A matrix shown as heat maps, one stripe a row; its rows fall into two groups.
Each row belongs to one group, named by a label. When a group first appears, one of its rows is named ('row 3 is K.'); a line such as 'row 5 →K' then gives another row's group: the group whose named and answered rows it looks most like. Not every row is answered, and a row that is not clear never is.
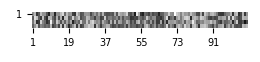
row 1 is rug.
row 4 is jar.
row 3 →rug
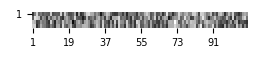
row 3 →rug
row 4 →rug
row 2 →jar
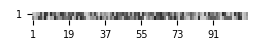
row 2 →jar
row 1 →jar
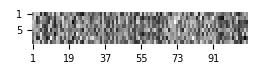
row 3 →rug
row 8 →jar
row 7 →rug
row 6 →rug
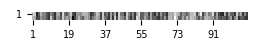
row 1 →rug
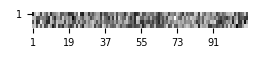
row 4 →jar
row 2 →rug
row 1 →jar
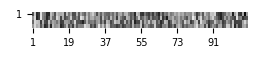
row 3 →jar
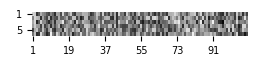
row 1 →rug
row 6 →rug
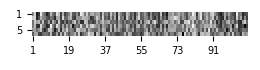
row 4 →rug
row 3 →jar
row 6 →jar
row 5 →rug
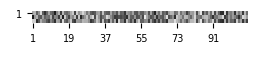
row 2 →jar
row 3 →rug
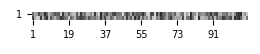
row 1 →jar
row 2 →jar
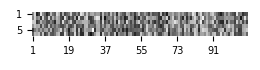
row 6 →jar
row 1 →rug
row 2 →jar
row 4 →jar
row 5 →jar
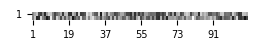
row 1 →jar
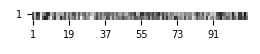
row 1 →rug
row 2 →rug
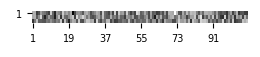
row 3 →jar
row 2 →rug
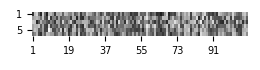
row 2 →jar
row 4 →jar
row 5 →jar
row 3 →rug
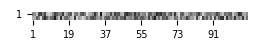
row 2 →rug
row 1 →jar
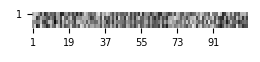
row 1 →jar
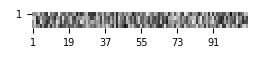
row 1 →jar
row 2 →rug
